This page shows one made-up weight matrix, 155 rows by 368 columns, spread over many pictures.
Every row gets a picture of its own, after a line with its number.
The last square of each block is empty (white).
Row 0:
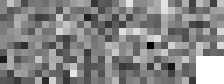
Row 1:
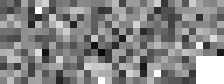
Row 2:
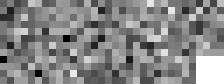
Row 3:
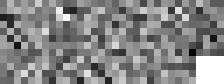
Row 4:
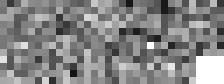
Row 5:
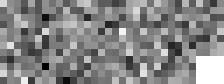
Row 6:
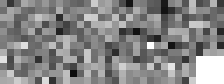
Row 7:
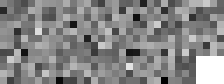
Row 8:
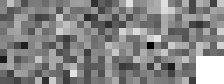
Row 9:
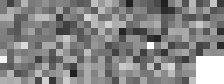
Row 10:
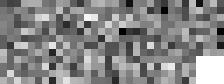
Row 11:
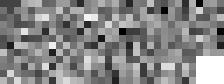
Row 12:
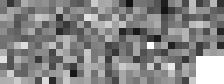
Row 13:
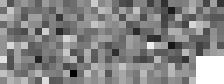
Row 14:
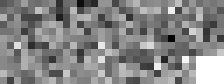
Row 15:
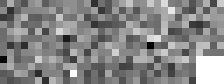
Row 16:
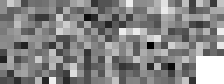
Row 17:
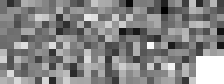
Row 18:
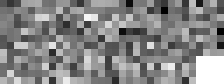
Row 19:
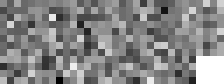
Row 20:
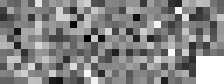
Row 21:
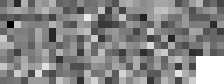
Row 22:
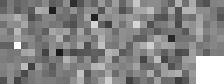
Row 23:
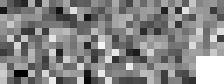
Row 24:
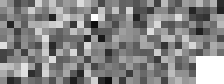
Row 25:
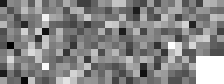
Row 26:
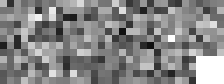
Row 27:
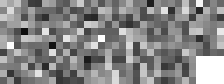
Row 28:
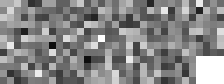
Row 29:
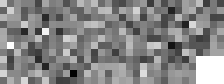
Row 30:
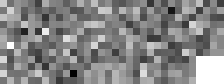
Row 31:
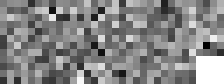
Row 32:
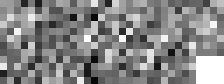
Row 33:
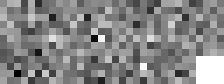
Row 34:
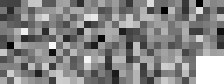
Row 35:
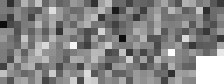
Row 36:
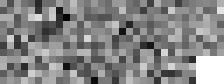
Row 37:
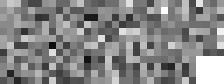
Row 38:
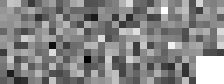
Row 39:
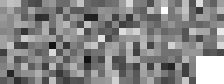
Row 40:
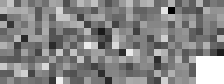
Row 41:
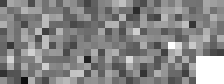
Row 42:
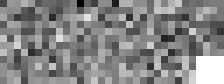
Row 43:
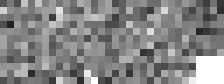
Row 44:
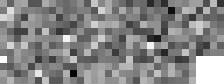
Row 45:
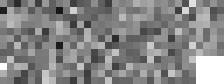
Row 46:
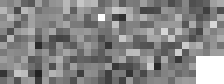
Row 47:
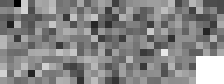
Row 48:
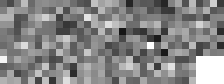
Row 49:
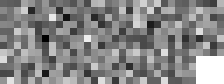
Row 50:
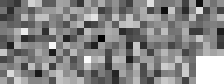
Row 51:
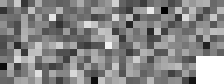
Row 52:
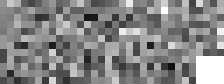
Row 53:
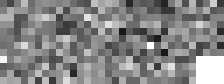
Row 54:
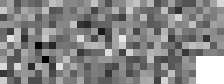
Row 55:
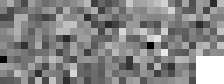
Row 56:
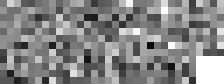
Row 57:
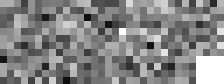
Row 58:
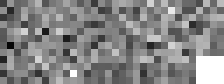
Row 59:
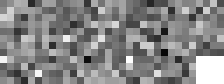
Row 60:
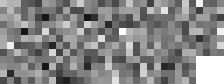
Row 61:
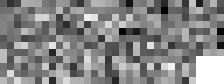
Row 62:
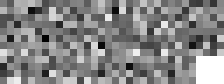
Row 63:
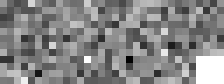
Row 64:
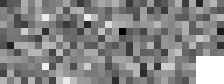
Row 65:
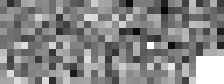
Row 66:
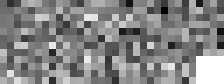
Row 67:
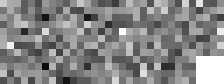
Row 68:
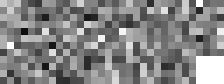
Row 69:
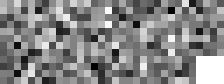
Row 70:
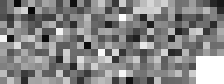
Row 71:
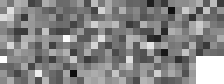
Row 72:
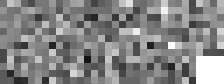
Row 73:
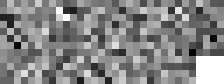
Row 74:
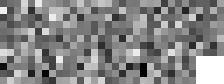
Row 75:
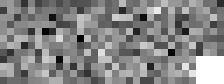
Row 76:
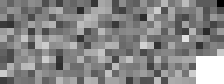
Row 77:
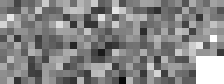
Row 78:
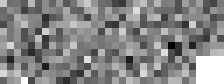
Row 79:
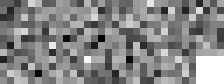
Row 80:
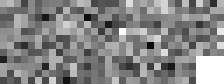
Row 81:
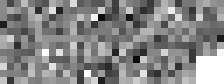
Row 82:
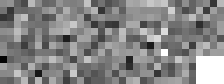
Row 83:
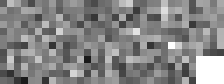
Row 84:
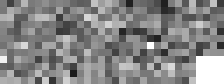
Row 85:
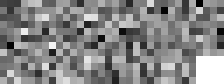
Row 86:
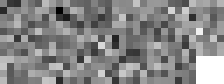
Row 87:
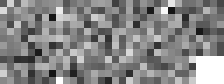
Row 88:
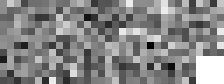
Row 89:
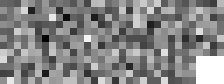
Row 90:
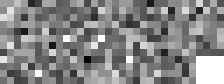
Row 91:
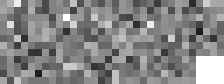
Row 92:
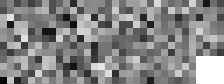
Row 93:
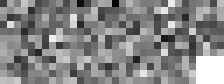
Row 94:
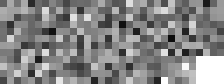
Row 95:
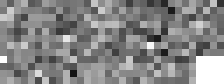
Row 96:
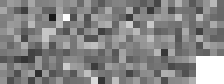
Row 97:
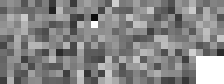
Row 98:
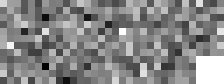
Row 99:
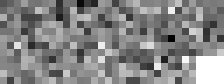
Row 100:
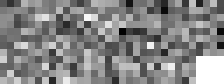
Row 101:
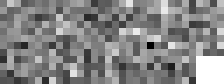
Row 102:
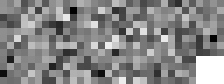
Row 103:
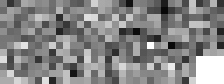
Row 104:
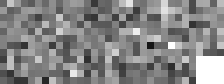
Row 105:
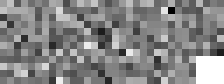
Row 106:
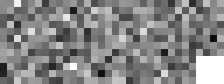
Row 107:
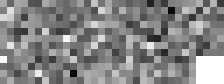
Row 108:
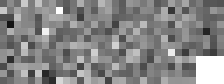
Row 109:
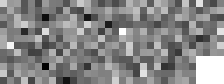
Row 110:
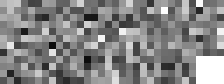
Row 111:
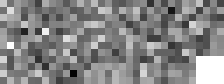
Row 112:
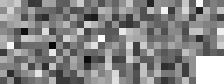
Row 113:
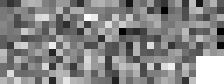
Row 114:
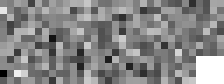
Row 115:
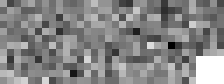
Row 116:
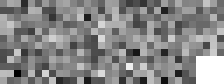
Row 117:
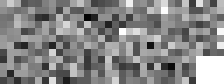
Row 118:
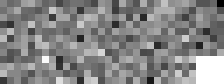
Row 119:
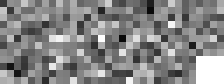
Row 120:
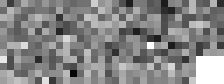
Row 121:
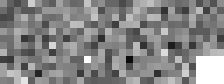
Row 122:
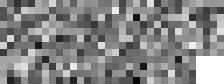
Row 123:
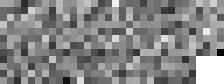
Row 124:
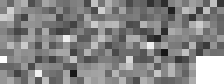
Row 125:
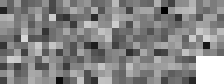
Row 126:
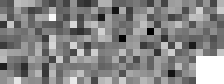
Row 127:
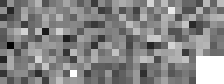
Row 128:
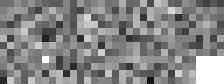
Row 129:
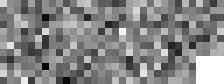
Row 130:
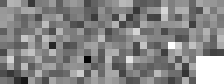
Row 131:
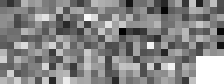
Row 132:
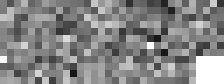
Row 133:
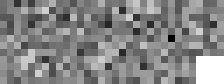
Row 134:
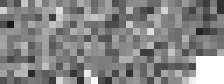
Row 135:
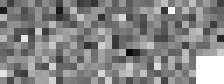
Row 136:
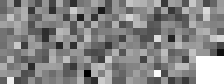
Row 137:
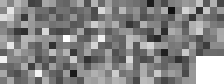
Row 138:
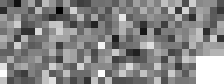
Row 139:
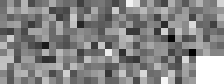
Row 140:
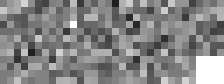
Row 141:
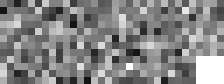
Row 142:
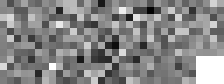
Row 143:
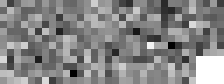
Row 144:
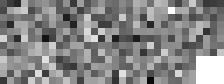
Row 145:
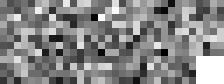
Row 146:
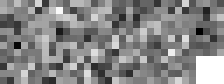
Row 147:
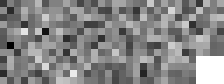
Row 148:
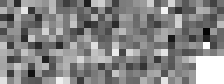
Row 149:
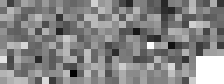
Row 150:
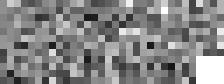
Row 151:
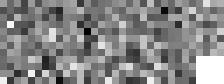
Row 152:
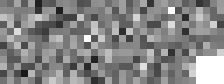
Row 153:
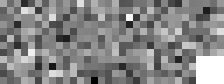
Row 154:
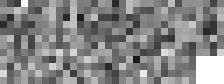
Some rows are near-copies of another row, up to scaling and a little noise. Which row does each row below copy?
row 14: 99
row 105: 40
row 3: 73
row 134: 43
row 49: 89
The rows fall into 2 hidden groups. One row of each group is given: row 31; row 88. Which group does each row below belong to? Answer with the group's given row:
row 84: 88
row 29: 88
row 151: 31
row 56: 88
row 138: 31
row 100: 88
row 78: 88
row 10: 88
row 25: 88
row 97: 31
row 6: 88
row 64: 88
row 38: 88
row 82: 88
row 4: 88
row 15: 88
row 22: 31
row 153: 31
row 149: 88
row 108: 31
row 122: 31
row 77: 31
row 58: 88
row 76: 31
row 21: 31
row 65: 88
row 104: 88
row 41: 88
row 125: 31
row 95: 88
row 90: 88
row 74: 31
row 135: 31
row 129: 88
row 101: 88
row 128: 31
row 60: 88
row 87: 31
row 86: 31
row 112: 88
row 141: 31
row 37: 88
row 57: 88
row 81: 31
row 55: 88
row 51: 31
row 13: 88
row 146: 31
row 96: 31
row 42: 31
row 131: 88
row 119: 31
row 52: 88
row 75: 31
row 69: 31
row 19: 31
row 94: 31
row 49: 31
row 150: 88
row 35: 31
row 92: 31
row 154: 31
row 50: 88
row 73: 31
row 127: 88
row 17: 88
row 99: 31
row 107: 88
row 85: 88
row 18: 88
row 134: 31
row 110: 88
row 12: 88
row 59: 88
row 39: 88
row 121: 88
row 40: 31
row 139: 31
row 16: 88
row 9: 88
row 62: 31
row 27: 88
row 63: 88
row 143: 88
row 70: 31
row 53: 88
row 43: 31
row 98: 88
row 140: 31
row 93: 31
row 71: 88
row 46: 31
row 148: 31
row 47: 31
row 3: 31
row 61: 88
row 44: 88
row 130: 88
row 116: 31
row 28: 88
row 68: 88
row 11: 88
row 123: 31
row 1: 31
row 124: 88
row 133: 31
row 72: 88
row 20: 31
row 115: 88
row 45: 31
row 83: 88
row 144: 31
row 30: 88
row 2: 88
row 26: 31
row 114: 31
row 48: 88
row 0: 88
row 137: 88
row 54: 31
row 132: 88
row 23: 31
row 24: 31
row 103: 88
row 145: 31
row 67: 88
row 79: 88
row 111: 88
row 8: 88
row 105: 31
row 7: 31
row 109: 88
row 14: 31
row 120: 88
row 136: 31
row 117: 88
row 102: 31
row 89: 31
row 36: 31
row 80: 88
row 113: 88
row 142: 31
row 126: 31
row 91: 31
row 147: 88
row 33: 31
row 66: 88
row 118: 31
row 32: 31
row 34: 88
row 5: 88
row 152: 31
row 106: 31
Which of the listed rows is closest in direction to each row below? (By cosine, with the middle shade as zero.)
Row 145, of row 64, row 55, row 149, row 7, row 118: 7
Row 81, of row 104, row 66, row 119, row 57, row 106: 119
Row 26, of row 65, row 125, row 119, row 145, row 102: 125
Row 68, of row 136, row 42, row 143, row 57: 57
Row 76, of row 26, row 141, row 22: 22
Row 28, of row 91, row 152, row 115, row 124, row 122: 124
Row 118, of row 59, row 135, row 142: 135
